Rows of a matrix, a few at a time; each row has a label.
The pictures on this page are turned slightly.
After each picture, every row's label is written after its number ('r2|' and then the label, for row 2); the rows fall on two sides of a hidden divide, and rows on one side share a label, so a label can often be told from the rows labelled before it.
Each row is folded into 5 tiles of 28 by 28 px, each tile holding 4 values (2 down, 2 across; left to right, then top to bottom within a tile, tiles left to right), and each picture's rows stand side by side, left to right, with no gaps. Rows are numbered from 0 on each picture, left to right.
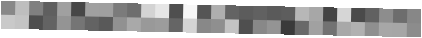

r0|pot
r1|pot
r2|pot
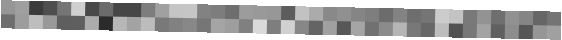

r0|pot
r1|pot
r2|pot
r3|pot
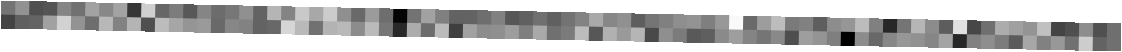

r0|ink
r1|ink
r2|pot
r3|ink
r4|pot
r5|pot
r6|ink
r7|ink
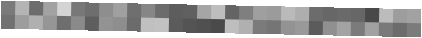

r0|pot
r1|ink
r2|ink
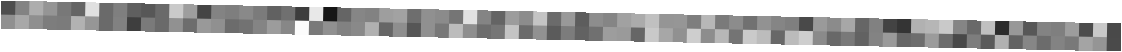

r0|pot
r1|pot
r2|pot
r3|pot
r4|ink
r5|ink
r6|ink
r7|ink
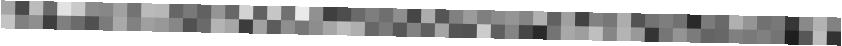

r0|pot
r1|pot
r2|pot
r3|ink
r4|pot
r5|pot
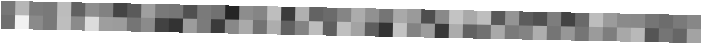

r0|pot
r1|ink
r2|pot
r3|pot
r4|pot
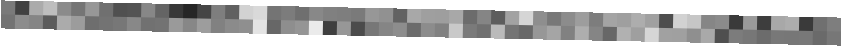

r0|pot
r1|ink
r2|pot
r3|pot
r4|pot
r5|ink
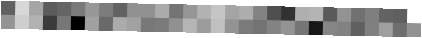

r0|pot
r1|pot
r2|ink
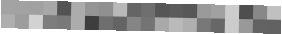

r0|pot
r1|ink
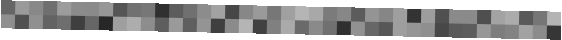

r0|pot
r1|ink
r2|pot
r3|ink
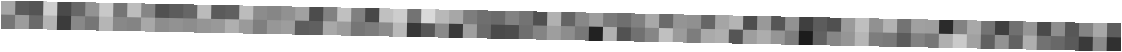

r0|ink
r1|ink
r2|ink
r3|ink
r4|ink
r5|pot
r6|pot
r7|ink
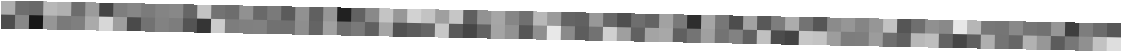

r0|ink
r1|pot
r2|ink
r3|pot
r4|ink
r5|ink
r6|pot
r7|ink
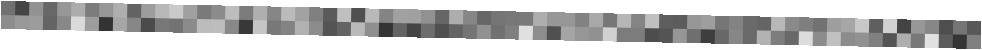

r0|pot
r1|pot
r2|pot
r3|ink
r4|pot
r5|ink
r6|pot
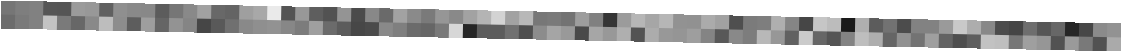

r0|ink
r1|ink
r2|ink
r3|pot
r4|ink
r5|ink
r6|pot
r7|ink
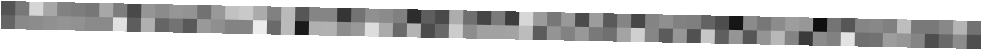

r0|pot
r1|pot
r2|ink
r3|ink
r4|pot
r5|pot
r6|pot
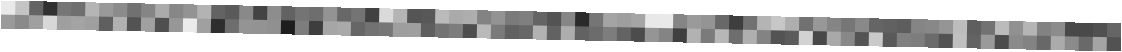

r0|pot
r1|ink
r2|ink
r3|pot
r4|ink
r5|ink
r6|pot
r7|pot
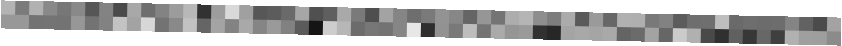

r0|pot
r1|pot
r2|ink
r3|ink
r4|pot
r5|ink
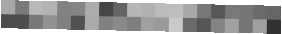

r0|ink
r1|pot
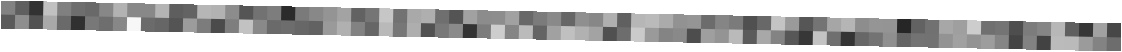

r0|ink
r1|ink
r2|ink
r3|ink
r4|pot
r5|pot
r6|ink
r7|ink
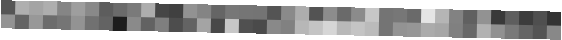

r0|pot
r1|ink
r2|pot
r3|pot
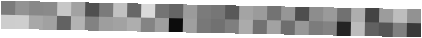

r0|pot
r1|ink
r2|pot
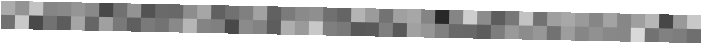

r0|pot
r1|ink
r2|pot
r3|ink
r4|pot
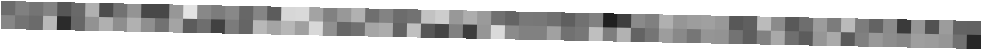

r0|ink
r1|pot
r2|pot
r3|pot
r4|ink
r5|pot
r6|ink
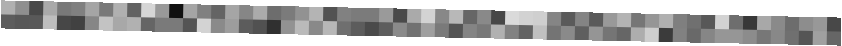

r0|ink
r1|ink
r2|pot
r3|pot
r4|pot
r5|pot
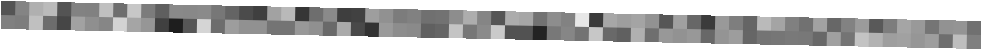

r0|pot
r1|ink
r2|ink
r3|pot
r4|pot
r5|pot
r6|pot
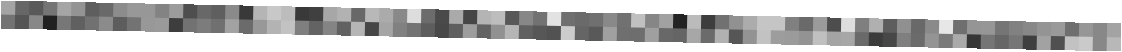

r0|ink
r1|ink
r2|ink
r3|ink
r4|ink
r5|pot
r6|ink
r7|ink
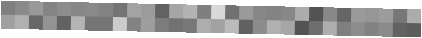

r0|pot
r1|pot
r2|ink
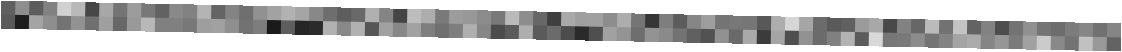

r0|ink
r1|pot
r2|ink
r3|ink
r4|ink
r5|ink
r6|pot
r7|ink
